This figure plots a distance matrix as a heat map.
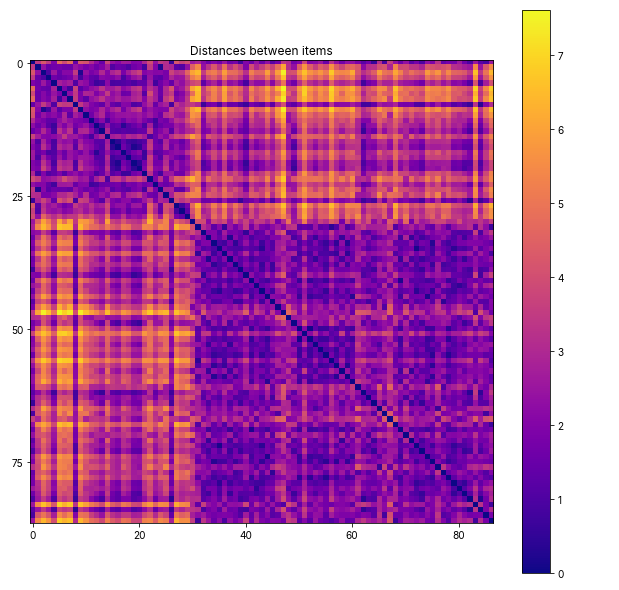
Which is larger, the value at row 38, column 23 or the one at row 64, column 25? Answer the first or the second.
the second
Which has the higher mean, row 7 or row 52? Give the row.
7
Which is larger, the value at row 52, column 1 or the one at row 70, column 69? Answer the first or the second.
the first
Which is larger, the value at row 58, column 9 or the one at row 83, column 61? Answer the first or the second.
the first
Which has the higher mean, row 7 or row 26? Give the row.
7
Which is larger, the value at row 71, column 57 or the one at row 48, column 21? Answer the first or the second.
the second
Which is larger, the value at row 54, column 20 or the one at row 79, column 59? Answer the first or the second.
the first
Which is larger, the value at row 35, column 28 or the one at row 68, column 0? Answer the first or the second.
the first
